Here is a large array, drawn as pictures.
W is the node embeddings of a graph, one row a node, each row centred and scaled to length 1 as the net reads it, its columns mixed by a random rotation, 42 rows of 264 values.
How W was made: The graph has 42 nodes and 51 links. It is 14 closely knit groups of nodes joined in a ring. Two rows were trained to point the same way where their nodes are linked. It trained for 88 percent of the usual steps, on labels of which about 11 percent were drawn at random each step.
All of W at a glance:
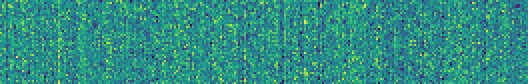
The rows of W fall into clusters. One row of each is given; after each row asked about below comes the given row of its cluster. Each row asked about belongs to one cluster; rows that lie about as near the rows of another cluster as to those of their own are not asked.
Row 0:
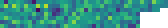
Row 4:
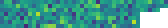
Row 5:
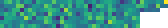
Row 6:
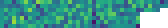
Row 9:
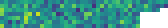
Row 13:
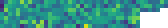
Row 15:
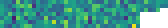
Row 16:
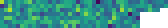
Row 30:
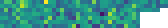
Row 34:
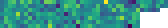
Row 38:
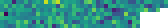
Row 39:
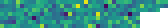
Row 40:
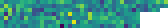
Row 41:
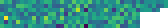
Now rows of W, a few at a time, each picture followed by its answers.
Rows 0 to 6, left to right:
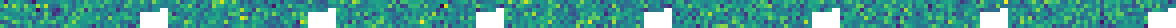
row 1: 38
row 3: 30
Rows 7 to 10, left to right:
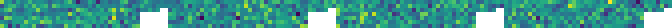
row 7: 16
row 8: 39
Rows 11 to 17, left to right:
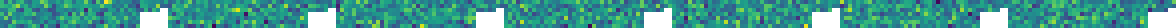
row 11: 0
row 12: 13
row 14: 41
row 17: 5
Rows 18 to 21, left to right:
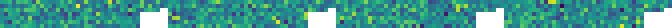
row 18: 6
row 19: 4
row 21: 34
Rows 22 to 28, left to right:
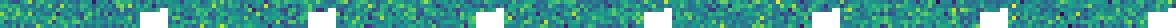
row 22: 9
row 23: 4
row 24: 38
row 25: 40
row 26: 34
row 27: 16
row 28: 40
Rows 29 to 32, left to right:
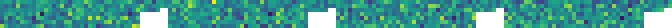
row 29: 39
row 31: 15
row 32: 15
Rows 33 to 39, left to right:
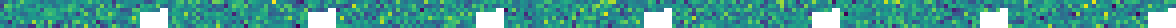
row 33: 13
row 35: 41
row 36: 5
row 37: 6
